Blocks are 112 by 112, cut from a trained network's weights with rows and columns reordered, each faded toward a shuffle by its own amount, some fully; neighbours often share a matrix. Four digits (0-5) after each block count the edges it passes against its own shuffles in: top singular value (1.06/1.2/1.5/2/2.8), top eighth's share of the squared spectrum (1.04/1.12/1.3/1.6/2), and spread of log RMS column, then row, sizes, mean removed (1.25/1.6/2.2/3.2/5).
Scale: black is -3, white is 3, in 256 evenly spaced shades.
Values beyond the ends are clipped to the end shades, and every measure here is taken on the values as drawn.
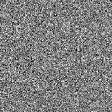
3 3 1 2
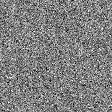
0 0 0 0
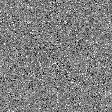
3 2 0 0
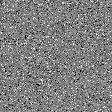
1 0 0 0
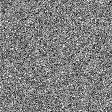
0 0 0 0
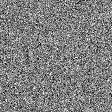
2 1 0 0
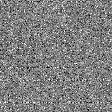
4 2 0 2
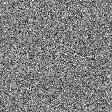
0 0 0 0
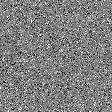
2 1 0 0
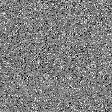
3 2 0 2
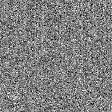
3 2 0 1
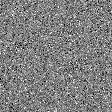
0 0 0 0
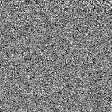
3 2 0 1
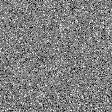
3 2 0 2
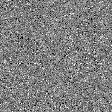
3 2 1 1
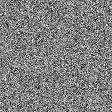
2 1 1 0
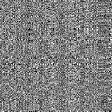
4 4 2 3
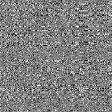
4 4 1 4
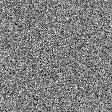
1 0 0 0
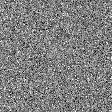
1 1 0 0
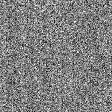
2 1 0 0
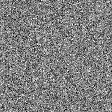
2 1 0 0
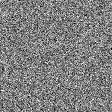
1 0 0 0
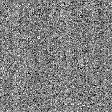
3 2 1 2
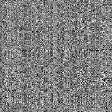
4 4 3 3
